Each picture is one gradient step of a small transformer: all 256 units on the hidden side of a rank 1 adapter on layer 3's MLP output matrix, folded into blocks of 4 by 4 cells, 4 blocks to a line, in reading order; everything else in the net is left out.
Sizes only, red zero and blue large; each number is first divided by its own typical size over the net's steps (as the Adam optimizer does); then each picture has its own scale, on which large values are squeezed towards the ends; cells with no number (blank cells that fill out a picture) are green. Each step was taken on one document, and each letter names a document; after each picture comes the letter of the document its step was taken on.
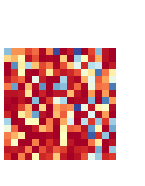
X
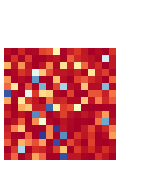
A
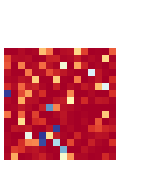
A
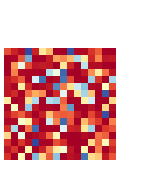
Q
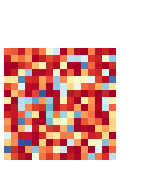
Q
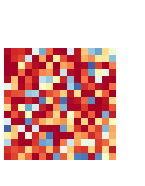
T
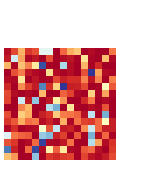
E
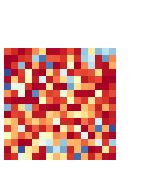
T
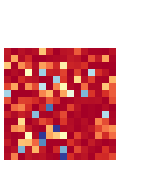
A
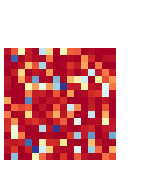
E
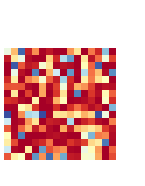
X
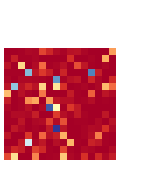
A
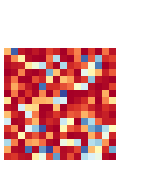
X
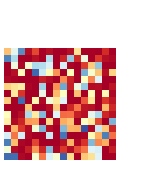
X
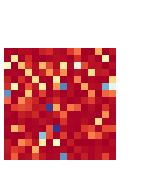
A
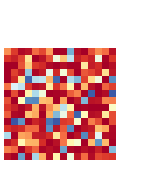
Q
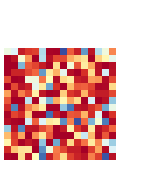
T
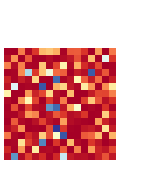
A
